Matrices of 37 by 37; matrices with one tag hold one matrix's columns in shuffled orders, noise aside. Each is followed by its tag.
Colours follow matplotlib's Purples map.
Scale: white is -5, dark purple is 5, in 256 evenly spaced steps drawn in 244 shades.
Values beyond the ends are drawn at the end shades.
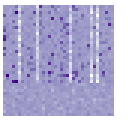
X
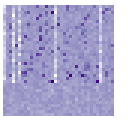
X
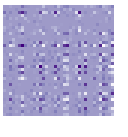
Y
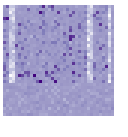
X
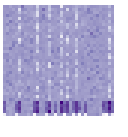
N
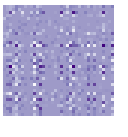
Y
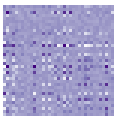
Y
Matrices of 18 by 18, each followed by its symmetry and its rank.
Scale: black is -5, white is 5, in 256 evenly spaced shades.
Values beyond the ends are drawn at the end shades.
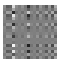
neither, rank one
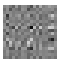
neither, rank three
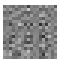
neither, rank three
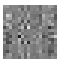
neither, rank three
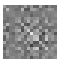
symmetric, rank three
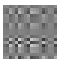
neither, rank one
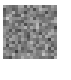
neither, full rank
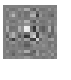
symmetric, rank two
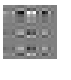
neither, rank one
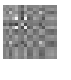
symmetric, rank two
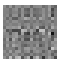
neither, rank three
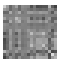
symmetric, rank three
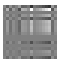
neither, rank one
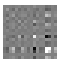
symmetric, rank two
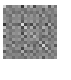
symmetric, rank three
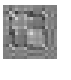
symmetric, rank two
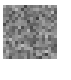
neither, full rank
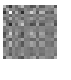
symmetric, rank two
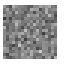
neither, full rank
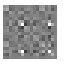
symmetric, rank three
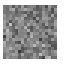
neither, full rank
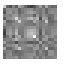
symmetric, rank three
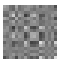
symmetric, rank two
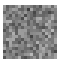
neither, full rank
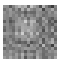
neither, rank three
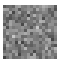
neither, full rank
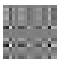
neither, rank one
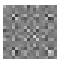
symmetric, rank three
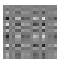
neither, rank one
